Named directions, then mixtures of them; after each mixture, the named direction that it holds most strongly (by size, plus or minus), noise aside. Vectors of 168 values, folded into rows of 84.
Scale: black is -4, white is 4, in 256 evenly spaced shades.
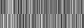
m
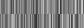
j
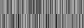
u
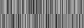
u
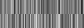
j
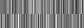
u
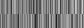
u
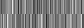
m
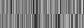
j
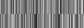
j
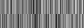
u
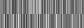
u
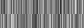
j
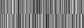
u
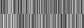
m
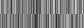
u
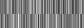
u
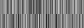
u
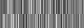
u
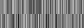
u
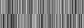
m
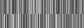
u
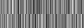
u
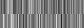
m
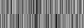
u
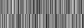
u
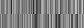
j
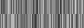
j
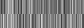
m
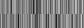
u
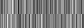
m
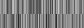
u
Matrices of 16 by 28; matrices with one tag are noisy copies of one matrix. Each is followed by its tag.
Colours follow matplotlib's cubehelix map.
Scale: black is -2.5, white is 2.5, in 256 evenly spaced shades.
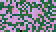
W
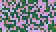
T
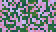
T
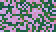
W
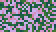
W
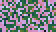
T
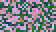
W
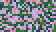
W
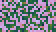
T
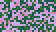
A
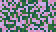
T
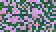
W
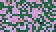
W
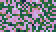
W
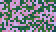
A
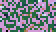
T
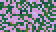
W
